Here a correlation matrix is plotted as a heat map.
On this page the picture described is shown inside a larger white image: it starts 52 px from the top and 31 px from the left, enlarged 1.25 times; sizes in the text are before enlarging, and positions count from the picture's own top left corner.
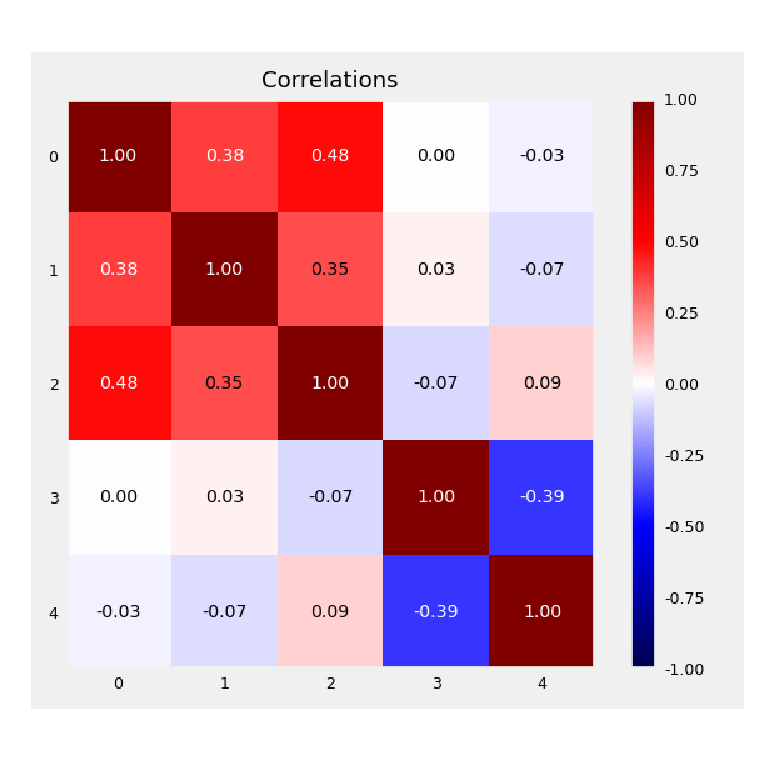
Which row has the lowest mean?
3
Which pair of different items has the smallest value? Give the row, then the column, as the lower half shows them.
4, 3
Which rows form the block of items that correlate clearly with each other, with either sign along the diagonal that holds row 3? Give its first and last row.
3 to 4
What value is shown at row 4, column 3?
-0.39
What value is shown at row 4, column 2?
0.09
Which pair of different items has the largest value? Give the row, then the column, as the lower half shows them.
2, 0
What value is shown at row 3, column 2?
-0.07
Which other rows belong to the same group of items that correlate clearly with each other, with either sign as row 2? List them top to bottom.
0, 1
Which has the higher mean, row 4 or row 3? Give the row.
4
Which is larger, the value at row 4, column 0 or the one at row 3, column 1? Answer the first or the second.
the second
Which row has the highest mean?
2
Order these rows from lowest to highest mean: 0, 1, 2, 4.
4, 1, 0, 2
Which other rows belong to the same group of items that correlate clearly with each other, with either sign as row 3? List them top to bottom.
4
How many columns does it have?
5
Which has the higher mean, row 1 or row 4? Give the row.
1
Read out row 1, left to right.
0.38 1.00 0.35 0.03 -0.07
